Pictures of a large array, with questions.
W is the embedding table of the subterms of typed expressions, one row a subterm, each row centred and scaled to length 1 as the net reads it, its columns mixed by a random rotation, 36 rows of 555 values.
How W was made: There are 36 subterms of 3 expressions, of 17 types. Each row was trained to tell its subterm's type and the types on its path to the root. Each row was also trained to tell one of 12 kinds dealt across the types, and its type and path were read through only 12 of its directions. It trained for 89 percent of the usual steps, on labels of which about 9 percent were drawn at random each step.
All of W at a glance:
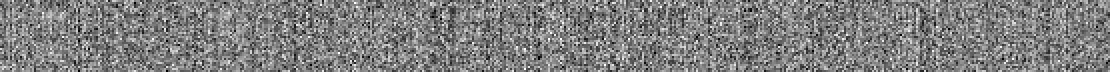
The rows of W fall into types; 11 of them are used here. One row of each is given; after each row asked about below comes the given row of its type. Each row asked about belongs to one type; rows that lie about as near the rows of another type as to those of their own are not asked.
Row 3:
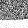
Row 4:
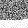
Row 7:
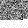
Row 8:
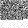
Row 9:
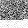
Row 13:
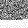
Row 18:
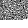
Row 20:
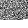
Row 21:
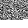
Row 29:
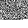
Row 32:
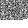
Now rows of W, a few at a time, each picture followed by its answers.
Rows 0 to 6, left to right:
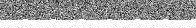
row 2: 18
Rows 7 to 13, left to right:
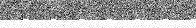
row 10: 13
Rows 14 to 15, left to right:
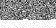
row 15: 13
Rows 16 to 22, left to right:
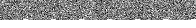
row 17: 4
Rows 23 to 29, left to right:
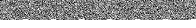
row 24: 7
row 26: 21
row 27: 8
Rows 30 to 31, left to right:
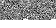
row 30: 7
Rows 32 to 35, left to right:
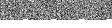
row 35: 20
